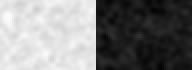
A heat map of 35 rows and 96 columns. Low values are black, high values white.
It is made of 1 by 2 panels. Panel 1,1: very high, blotchy, faint in contrast. Panel 1,2: very low, blotchy, faint in contrast.
